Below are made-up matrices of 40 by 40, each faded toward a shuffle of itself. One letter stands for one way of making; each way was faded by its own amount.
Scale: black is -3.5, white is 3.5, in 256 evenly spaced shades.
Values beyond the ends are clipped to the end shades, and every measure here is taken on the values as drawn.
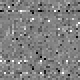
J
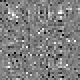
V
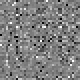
V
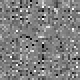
V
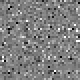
J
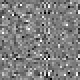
V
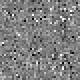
J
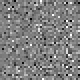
V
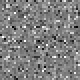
J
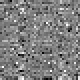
V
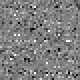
J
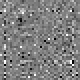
V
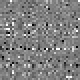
V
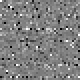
J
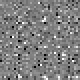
V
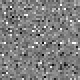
J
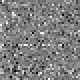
J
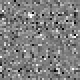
J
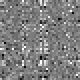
V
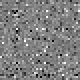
J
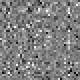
V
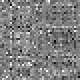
V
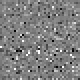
J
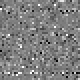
J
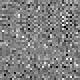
V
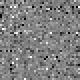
J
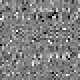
V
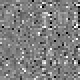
V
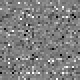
J
